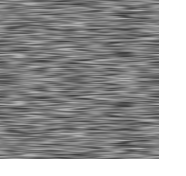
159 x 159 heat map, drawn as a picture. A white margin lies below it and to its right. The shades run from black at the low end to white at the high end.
Grain: streaks across. Slope: none. Average level on the scale: 50%. Mirror symmetry: top to bottom.
